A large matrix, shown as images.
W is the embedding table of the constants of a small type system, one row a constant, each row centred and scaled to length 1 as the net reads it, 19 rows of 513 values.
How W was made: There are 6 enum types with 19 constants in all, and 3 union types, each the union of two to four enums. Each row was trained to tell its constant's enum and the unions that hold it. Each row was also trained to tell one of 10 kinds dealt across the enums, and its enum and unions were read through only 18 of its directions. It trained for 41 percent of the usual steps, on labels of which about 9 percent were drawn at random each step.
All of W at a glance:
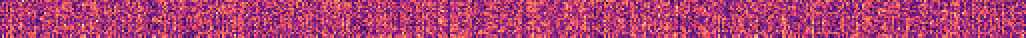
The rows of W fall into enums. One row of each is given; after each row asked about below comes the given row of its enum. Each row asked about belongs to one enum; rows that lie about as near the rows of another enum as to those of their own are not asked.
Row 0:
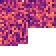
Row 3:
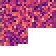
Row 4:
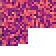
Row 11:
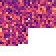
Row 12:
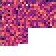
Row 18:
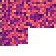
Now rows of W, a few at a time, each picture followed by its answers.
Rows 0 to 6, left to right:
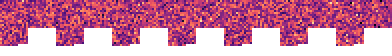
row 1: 11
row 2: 11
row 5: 3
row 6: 0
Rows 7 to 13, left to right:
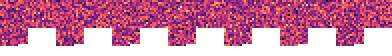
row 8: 11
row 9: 12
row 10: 12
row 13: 4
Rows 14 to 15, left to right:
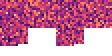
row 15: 12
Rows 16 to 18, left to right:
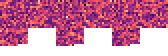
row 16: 0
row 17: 18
